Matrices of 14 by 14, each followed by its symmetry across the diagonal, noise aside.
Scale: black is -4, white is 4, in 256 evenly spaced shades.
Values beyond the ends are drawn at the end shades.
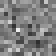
neither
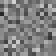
antisymmetric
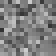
antisymmetric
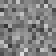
neither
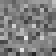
neither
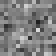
antisymmetric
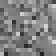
antisymmetric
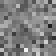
antisymmetric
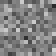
neither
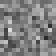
neither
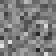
neither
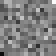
antisymmetric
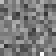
neither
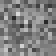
antisymmetric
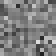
antisymmetric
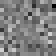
neither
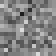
neither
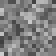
antisymmetric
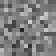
antisymmetric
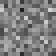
neither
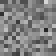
neither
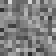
antisymmetric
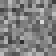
antisymmetric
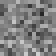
neither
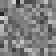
antisymmetric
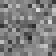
neither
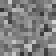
antisymmetric
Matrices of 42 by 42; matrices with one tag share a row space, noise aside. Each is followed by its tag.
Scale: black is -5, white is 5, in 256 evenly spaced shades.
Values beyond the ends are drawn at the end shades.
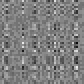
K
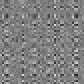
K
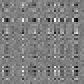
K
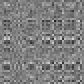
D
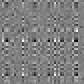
K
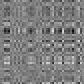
D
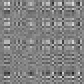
D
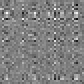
K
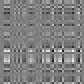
D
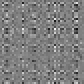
K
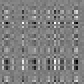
K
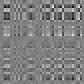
D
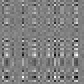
K
